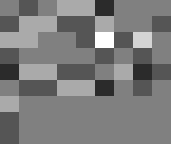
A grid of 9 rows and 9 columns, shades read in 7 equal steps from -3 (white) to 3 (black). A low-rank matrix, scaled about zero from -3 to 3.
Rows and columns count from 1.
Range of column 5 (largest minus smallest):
2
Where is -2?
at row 3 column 8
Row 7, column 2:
0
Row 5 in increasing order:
-1 -1 -1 0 1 1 1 2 2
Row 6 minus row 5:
-2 2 2 -2 -2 2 1 -1 -1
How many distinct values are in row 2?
3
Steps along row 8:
down same same same same same same same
